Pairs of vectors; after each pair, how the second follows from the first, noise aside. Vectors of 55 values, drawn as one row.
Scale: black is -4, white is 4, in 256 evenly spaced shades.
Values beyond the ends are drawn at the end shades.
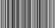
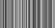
wrapped around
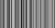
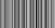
wrapped around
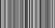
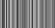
wrapped around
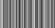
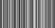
sign-scrambled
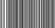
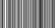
sign-scrambled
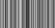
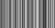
wrapped around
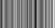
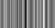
wrapped around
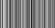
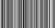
wrapped around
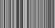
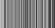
wrapped around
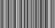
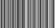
wrapped around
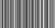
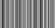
sign-scrambled
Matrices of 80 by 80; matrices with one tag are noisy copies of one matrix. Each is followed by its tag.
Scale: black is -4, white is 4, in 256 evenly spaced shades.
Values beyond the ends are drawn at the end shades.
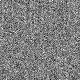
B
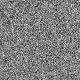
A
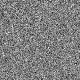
A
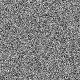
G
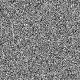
A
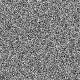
G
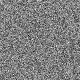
G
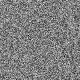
G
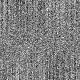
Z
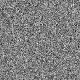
A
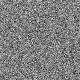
G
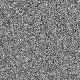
A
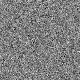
G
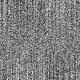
Z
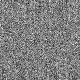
B
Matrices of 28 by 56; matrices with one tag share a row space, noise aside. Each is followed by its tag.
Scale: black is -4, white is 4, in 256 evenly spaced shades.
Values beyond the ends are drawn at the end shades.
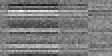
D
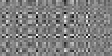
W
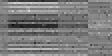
D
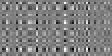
W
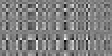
W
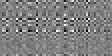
W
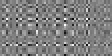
W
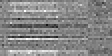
D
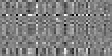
W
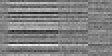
D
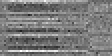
D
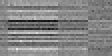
D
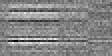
D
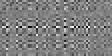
W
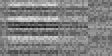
D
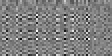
W
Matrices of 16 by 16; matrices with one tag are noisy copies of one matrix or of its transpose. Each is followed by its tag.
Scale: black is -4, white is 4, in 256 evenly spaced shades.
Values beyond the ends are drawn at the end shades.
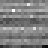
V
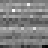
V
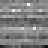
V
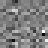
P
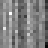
V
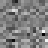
P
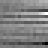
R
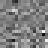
P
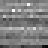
V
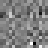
P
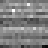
V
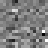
P
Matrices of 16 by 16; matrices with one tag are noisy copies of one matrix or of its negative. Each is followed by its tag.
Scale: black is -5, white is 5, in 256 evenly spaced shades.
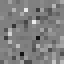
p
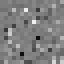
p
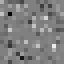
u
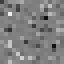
u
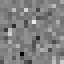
p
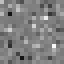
u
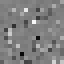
p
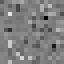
u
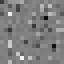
u
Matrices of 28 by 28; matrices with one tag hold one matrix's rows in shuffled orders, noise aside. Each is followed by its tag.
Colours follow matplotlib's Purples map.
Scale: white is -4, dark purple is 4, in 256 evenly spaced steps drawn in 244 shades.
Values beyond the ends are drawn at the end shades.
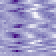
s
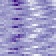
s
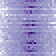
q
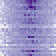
q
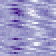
s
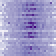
q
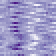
s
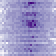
q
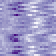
s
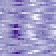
s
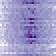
q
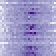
q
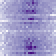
q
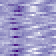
s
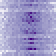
q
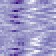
s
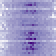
q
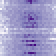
q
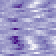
s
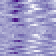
s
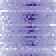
q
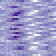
s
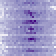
q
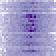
q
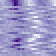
s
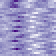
s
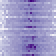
q
